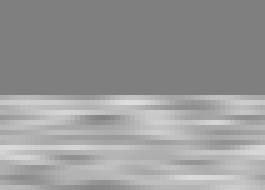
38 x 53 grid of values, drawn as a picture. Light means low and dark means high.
It is made of 2 by 1 panels. Panel 1,1: middling, flat. Panel 2,1: low, streaked across.
